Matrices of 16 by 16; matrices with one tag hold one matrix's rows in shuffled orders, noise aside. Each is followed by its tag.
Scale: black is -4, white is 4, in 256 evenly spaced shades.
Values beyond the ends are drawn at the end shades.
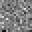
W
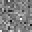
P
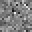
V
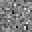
V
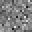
V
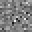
V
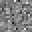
V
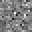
V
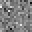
P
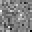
P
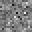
V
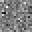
W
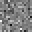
P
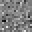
W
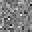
P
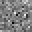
V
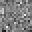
W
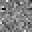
W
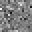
P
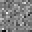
W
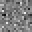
W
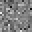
P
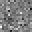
P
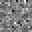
V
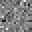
W
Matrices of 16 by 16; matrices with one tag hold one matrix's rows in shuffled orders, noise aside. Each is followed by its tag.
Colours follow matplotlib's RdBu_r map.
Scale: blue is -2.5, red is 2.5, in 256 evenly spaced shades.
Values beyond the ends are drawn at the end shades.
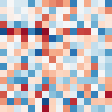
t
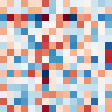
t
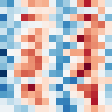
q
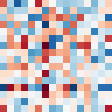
t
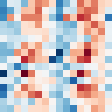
q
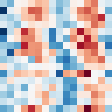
q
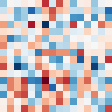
t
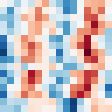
q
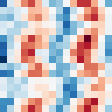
q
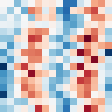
q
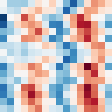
q
